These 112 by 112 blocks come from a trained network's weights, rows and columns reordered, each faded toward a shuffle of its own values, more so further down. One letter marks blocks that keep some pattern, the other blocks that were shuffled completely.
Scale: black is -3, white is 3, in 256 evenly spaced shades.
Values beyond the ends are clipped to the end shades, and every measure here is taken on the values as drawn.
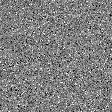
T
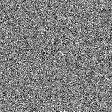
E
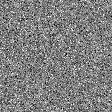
T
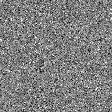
E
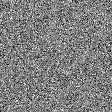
T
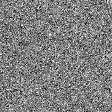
E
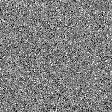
E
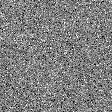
T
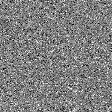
E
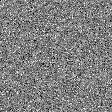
T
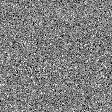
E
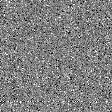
E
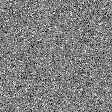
T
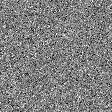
T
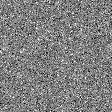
T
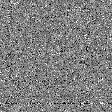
E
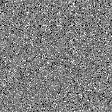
E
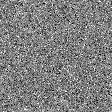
T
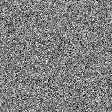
E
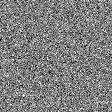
T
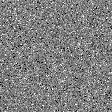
T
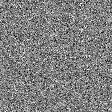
T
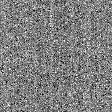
E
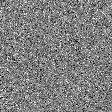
T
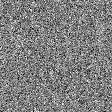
T
